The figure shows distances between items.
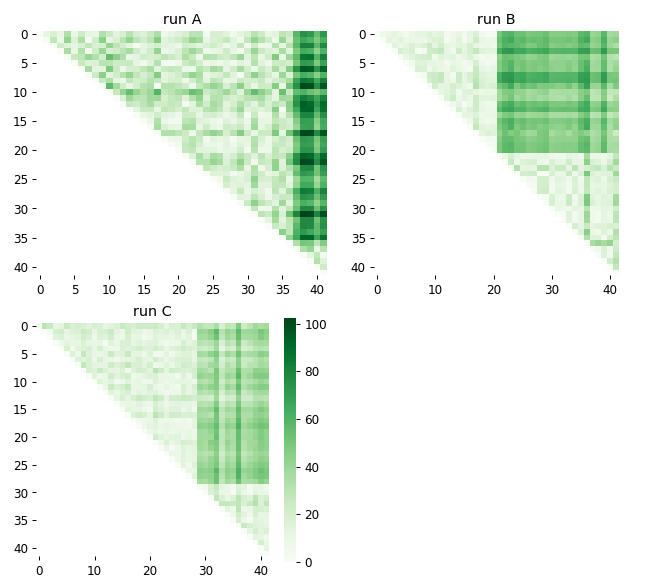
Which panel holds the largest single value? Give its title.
run A
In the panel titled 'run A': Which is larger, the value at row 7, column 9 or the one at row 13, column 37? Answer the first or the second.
the second
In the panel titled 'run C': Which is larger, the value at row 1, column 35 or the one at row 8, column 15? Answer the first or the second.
the first
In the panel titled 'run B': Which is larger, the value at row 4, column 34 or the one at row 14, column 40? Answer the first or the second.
the first
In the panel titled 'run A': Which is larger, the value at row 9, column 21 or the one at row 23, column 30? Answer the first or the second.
the first
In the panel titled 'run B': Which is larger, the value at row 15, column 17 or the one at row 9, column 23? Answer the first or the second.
the second
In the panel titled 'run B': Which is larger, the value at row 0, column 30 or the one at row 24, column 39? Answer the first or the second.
the first
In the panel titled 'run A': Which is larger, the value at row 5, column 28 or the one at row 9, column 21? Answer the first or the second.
the second
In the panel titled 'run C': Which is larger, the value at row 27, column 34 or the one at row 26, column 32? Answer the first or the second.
the second
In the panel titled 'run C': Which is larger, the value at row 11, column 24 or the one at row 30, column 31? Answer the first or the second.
the second
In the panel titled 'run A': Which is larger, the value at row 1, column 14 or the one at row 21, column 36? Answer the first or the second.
the second
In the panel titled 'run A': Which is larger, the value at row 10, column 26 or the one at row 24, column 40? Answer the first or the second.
the second
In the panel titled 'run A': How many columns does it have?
42
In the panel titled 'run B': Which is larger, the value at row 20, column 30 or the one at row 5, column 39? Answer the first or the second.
the second
